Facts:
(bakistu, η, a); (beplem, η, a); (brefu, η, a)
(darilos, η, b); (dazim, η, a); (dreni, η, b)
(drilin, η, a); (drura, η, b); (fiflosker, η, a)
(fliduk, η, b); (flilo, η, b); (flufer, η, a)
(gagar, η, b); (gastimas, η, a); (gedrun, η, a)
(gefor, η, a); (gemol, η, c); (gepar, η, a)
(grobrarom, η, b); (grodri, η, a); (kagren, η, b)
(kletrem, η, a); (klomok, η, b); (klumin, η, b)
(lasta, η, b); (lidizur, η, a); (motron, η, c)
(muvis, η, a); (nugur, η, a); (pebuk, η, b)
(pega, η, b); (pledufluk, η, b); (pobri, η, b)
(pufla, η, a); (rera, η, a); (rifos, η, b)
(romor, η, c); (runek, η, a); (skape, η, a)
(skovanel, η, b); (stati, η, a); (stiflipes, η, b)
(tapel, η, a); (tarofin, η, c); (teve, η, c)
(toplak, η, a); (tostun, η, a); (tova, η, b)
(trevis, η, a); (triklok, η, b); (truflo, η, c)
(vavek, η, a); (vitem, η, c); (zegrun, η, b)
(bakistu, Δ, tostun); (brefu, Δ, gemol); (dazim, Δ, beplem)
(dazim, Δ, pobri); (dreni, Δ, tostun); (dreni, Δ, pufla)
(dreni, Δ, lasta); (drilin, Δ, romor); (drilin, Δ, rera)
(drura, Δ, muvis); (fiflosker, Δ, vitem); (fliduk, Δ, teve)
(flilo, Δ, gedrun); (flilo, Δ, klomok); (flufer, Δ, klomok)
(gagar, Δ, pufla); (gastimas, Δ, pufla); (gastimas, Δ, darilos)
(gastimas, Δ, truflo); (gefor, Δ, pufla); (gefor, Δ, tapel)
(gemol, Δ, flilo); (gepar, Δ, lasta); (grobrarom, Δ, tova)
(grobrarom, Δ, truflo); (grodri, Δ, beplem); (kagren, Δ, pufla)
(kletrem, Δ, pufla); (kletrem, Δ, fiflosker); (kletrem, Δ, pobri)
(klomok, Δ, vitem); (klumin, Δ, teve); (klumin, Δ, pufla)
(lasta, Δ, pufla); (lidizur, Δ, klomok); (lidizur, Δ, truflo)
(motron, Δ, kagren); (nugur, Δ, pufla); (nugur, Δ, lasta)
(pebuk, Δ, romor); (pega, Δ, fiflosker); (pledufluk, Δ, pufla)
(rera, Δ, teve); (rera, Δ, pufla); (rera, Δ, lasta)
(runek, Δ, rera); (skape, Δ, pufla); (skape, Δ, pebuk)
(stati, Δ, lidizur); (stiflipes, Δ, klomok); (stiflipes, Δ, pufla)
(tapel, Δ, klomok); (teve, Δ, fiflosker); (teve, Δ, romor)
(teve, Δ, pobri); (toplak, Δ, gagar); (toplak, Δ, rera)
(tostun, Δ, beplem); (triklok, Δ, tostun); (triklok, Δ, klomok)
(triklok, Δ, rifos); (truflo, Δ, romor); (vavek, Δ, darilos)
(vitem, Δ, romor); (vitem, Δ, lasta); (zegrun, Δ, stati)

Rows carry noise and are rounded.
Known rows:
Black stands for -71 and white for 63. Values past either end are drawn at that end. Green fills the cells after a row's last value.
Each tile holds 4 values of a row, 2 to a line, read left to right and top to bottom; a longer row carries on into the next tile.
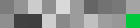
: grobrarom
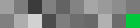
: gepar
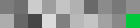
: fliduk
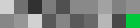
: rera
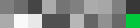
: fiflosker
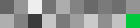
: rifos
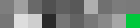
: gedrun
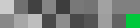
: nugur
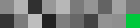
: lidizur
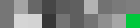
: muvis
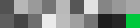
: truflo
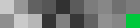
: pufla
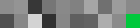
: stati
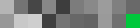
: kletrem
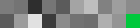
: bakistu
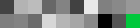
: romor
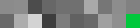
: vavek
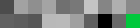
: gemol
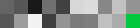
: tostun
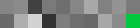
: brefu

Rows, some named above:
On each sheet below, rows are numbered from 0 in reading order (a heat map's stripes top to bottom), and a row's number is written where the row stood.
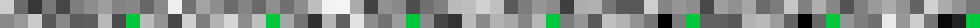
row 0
rera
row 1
pobri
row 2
klomok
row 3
triklok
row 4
tarofin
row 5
gemol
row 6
vitem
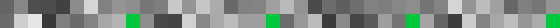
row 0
beplem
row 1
zegrun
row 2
gastimas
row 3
drura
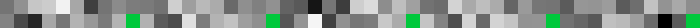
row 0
flilo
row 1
fliduk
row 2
tostun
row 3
pega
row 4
motron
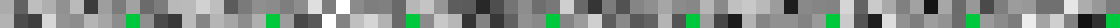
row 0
dreni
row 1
triklok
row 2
pebuk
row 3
pufla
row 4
rera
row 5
stiflipes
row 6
lasta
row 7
teve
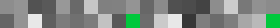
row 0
drilin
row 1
beplem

